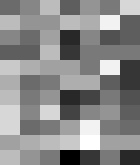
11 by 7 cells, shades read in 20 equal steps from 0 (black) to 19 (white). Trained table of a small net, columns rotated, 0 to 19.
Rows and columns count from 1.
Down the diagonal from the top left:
8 11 12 4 9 7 6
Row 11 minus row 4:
7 4 -5 -4 -5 0 -6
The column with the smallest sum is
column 7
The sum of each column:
139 108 131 88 121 117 83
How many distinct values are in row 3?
6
